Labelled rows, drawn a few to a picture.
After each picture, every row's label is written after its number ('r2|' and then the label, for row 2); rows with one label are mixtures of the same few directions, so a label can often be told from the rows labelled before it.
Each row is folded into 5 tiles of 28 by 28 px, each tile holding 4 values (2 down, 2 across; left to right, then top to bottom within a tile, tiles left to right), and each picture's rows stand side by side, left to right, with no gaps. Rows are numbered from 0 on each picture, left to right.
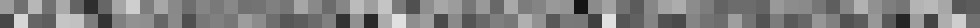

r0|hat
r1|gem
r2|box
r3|gem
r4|gem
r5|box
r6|box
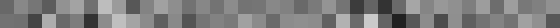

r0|box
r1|gem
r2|box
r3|gem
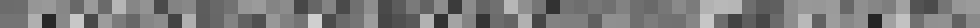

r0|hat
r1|gem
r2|box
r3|hat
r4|box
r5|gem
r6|box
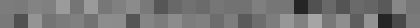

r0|gem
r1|box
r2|box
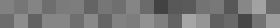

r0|hat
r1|box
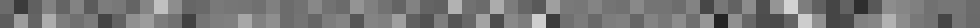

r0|gem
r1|gem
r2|hat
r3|hat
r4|hat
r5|hat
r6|gem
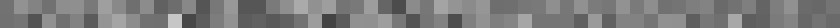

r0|box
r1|box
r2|box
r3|box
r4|gem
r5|box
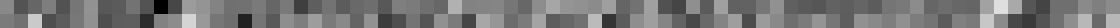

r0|box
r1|gem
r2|box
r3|hat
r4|box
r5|gem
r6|gem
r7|gem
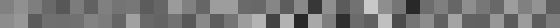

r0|gem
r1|hat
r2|hat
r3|hat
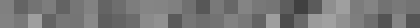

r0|box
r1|gem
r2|gem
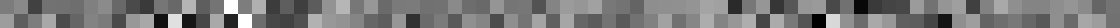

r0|hat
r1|hat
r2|gem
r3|hat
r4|gem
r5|hat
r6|box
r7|box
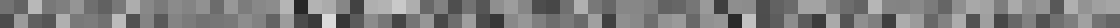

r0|hat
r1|gem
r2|gem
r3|hat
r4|gem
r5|gem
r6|hat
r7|gem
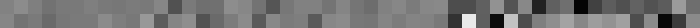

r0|gem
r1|hat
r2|box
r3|hat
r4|box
